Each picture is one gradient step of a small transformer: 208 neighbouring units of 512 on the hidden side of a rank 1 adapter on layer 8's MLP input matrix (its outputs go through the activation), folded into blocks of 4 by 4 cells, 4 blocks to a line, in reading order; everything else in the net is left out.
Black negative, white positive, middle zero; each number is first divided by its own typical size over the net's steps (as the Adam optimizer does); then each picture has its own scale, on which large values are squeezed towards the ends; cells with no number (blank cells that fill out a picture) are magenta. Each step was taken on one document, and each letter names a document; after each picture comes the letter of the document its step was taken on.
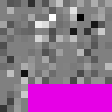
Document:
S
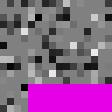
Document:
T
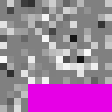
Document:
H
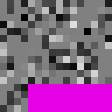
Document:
T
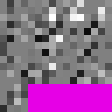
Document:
S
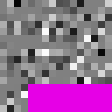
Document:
S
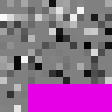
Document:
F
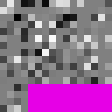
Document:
T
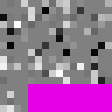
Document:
F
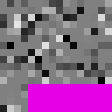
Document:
F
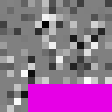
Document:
H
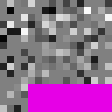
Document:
H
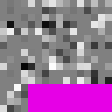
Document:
T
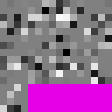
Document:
F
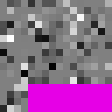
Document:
S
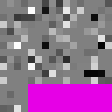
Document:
F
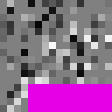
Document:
H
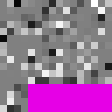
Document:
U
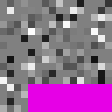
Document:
U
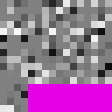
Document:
U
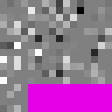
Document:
F
